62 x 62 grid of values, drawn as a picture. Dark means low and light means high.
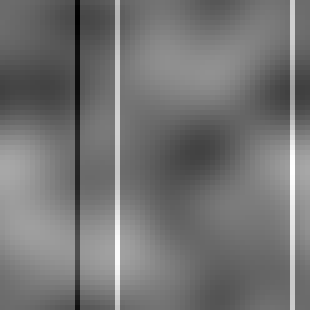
Mirror symmetry: none. Odd lines: columns 16, 24 and 59. Ninth with the lowest average: top left.
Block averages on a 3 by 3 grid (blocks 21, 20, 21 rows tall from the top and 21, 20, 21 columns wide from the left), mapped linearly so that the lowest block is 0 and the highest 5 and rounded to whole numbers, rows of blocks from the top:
043
424
553
